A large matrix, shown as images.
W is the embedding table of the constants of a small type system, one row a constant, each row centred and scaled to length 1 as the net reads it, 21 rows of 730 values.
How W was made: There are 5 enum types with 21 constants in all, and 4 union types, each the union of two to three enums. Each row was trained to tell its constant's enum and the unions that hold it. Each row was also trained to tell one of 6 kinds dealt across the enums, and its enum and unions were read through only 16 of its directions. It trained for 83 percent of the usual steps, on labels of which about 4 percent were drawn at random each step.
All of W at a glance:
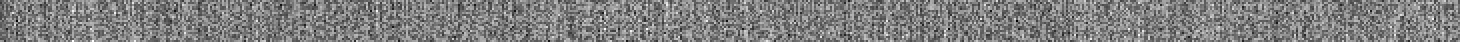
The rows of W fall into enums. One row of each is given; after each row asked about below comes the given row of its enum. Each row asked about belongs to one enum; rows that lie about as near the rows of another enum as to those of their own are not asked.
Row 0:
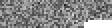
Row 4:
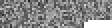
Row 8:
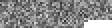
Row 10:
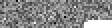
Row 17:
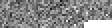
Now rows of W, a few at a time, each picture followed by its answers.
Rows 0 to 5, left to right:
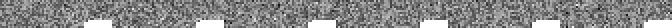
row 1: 4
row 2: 17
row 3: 4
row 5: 0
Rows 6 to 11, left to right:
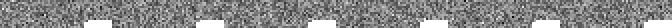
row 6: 17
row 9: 4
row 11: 0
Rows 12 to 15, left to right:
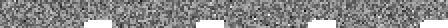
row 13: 8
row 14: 8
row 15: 17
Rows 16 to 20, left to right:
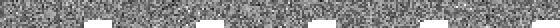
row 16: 4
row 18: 8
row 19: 8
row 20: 10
